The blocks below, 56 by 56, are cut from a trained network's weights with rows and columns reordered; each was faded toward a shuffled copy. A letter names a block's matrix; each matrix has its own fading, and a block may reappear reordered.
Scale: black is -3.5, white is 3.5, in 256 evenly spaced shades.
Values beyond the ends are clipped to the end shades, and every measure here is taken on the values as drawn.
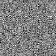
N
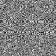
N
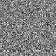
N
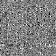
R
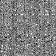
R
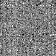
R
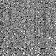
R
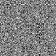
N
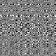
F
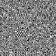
N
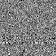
N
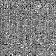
R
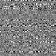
F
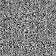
R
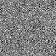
N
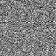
N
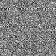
N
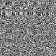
N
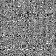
R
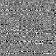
F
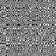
F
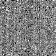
R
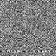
N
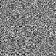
N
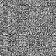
N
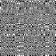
F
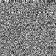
N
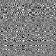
F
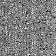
R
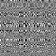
F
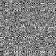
N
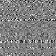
F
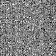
R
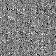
R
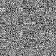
N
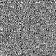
N
